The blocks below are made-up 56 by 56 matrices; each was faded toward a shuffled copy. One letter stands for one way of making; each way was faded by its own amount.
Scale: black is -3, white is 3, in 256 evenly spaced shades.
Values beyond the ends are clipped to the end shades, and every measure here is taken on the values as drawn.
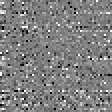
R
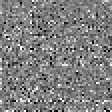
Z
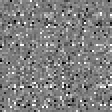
R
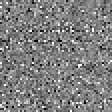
Z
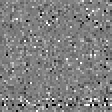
R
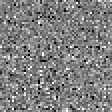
Z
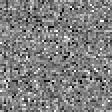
Z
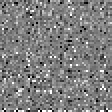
R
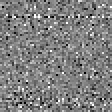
Z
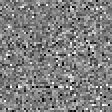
Z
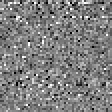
Z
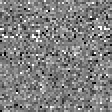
Z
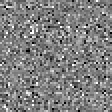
Z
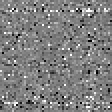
R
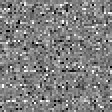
Z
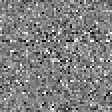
Z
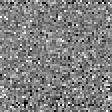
Z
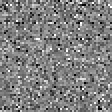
Z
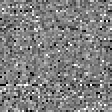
Z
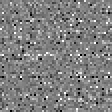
R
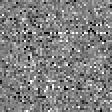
Z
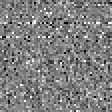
Z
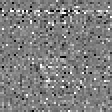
R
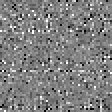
R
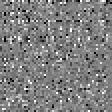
R
